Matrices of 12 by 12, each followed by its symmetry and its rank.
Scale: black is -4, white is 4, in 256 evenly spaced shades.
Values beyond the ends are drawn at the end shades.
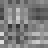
neither, rank two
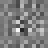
neither, rank two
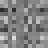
neither, rank two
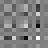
symmetric, rank one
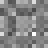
symmetric, rank two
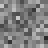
neither, full rank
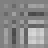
symmetric, rank one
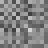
symmetric, rank two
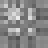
symmetric, rank two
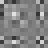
symmetric, rank two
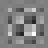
symmetric, rank one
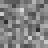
neither, full rank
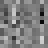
neither, rank two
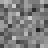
neither, full rank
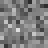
neither, full rank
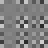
symmetric, rank one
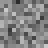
neither, full rank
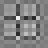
symmetric, rank one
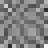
symmetric, rank two
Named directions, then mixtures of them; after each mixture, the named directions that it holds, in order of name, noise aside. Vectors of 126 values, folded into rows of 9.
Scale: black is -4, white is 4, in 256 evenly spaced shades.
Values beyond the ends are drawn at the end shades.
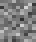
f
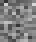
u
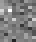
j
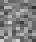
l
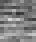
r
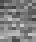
f, r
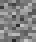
f, u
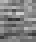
r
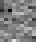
j, l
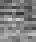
r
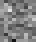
j, u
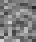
l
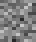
f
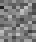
f, l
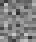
r, u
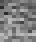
l, r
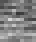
r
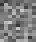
l, u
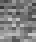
f, r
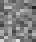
l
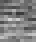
r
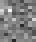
j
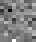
f, j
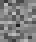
f, u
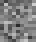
u
